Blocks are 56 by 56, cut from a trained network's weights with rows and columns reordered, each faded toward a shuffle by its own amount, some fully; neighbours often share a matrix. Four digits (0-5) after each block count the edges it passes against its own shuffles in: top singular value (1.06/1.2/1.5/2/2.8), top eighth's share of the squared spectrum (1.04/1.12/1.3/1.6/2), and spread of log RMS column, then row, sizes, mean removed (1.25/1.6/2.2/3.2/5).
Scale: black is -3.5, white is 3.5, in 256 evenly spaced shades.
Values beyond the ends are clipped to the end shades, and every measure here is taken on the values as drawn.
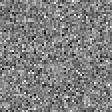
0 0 0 0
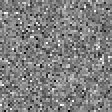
0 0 0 0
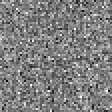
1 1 0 0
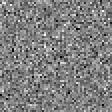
2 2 0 1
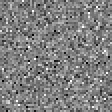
1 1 0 0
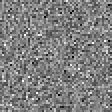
0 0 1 0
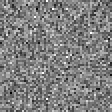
1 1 0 0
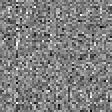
3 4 2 1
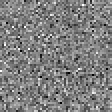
3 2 1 0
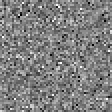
0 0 0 0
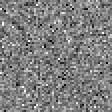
2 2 0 0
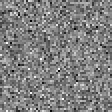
2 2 1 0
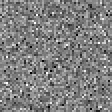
1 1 0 0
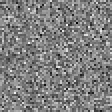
2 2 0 0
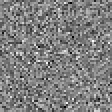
3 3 1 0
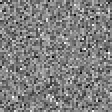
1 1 0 0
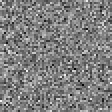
1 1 0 0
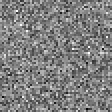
1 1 0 0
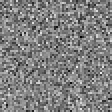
1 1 0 0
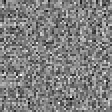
3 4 1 1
